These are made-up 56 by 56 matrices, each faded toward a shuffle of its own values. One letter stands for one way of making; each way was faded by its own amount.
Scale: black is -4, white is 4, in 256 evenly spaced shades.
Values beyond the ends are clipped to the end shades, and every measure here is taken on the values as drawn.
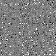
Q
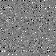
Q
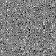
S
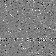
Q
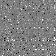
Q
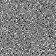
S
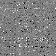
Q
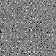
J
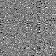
S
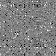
J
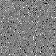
J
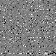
Q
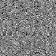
S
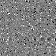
J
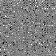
J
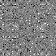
J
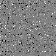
Q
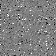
Q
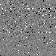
Q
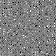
J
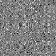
S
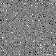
Q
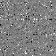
Q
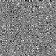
S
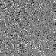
S
